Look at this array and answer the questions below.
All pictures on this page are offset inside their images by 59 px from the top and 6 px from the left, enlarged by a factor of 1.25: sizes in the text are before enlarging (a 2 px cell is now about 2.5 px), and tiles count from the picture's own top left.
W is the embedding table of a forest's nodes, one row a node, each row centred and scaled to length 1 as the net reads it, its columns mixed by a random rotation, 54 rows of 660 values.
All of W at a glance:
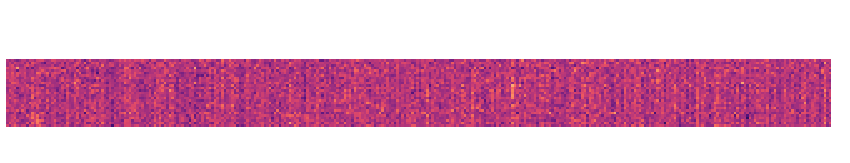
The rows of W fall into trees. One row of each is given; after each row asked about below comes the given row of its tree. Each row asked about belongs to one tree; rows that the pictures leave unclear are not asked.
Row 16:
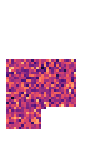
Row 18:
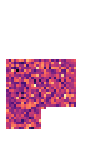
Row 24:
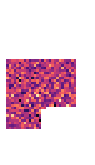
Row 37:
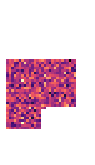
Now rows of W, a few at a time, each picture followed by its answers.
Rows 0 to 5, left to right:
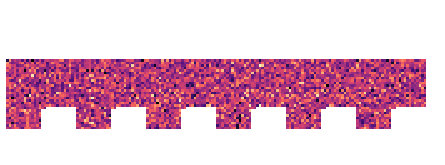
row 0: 16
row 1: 37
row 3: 24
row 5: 16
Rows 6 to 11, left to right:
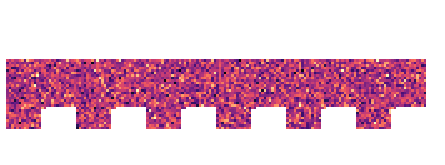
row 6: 18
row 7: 18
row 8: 16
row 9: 37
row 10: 37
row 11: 18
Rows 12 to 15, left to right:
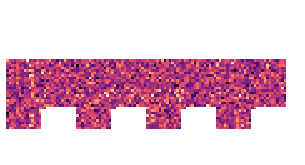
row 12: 18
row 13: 24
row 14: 24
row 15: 16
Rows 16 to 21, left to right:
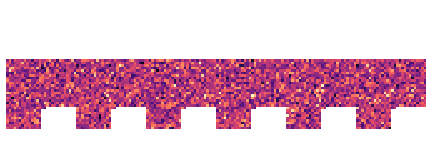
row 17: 24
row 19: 16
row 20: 24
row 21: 24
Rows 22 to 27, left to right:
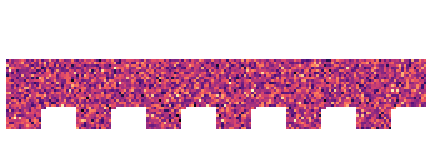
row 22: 16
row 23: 37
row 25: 24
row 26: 37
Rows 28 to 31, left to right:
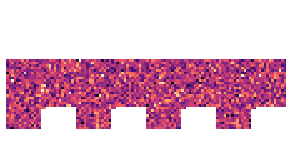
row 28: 24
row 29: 16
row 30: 24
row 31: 16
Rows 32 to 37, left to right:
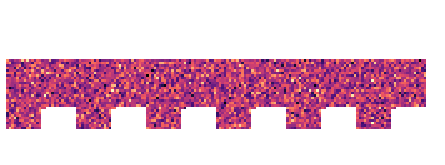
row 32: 18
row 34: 37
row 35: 18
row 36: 24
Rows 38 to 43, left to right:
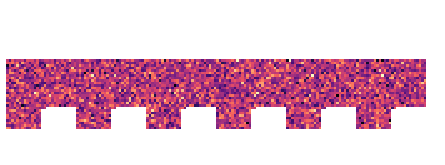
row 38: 24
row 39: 37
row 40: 24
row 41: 18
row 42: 16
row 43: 16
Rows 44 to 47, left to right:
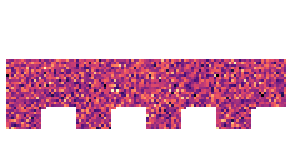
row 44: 37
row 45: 24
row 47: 37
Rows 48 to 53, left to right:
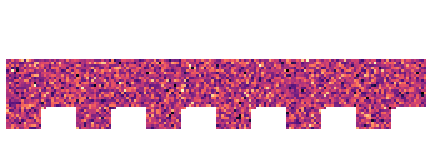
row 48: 18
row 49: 37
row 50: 24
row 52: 18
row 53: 37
